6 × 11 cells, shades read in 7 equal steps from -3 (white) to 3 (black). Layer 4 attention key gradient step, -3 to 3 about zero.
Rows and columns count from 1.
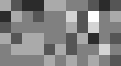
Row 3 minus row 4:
2 -1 1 1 0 0 -2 2 -4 0 -1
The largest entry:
2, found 5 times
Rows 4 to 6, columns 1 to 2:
-1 1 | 0 -1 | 0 0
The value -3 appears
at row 2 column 9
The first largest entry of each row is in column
3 1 1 9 5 11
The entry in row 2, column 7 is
-2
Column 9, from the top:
1 -3 -2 2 0 -1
